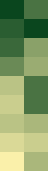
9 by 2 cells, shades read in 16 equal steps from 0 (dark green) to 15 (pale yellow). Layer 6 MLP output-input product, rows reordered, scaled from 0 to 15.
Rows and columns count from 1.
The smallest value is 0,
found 2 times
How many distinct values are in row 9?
2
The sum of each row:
4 2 11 15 15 16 21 25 25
